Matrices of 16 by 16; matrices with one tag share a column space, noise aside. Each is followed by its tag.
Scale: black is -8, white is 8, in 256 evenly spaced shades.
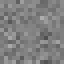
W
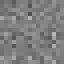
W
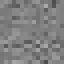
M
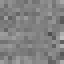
W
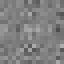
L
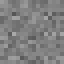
W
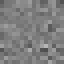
L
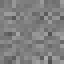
W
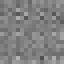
W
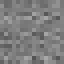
W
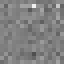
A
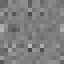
L
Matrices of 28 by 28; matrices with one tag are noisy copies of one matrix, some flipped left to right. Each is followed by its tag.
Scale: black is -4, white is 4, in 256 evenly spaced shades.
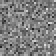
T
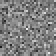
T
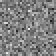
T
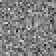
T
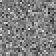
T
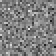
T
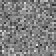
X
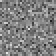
T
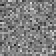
X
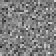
T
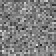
X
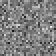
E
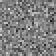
T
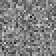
E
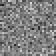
X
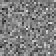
T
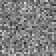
X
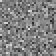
T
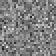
E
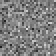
T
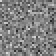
T
